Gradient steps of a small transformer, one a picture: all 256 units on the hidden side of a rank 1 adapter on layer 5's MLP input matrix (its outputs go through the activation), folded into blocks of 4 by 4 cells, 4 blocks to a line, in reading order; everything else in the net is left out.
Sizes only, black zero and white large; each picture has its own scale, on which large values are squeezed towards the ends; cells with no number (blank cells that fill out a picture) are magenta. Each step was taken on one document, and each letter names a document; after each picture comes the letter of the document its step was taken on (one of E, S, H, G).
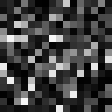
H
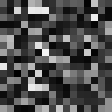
H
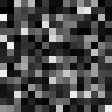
H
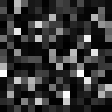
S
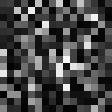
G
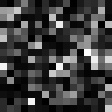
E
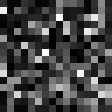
G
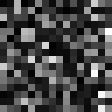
H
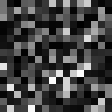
G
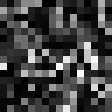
E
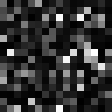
E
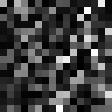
E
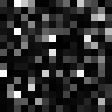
S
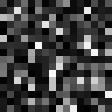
E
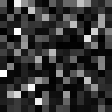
S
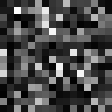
G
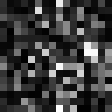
E
